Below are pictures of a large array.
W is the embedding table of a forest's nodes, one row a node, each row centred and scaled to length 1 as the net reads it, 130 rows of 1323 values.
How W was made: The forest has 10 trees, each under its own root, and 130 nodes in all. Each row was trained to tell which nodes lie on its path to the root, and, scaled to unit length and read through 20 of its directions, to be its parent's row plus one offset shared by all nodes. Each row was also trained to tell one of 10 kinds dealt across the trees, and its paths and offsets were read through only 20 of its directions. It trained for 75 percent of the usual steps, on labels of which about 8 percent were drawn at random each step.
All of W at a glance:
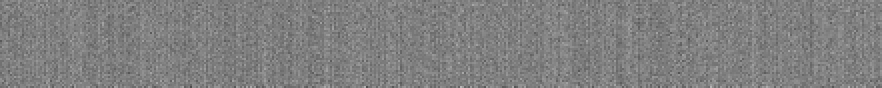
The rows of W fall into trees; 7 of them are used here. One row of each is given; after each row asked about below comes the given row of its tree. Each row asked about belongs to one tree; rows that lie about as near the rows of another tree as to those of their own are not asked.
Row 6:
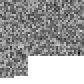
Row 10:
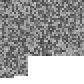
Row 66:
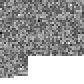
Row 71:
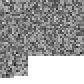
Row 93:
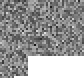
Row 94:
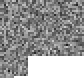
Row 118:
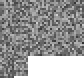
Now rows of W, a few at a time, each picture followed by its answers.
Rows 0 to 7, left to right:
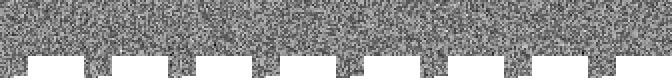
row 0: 10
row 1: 66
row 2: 6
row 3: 94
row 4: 10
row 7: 93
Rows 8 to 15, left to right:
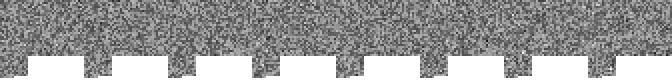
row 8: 93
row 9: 66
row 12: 94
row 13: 10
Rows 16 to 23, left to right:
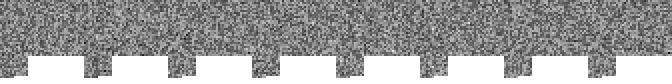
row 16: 118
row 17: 118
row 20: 118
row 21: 71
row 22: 94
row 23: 93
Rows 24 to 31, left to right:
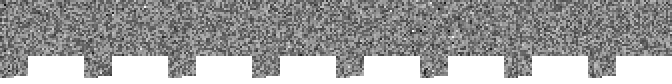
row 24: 71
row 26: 66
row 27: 93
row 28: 71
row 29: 66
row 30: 118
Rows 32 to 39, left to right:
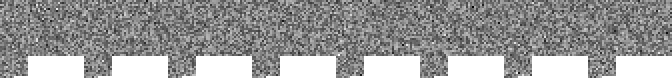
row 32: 6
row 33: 93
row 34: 71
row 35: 93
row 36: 6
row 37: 93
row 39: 71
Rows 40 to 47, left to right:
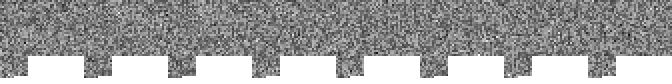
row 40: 66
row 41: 93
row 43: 66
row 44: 66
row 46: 6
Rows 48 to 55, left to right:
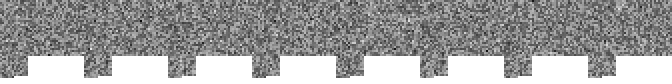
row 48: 118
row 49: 93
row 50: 71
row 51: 118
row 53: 66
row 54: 71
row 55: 93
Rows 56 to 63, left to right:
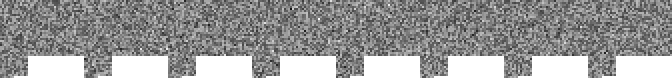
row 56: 93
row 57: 66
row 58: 6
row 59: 118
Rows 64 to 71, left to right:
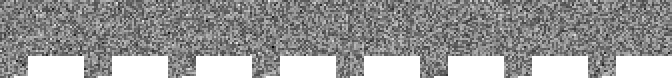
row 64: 66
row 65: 6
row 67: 66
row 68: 118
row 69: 94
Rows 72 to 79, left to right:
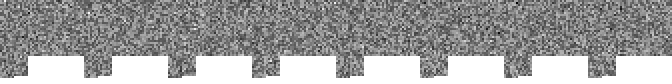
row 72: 118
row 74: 10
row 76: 118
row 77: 71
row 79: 71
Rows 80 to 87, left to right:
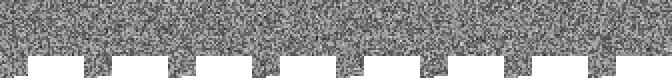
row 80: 66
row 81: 93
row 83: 10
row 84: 66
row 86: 93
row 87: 93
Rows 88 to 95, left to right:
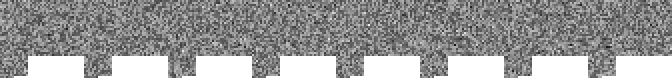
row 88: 94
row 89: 10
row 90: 66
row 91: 118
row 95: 66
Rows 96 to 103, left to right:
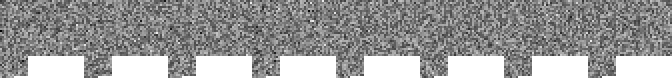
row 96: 66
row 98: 93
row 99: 93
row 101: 10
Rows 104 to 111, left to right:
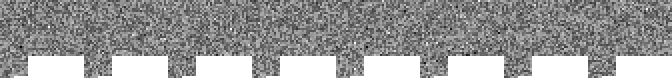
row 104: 66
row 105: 66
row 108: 71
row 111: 93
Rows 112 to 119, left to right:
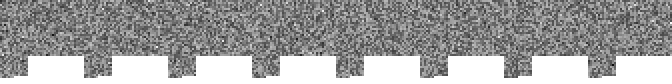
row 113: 93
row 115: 10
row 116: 6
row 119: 66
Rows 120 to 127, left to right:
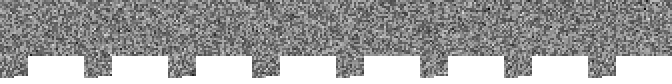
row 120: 6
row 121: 66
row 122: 6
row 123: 93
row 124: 93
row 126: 118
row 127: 118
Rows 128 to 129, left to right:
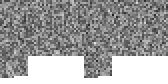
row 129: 118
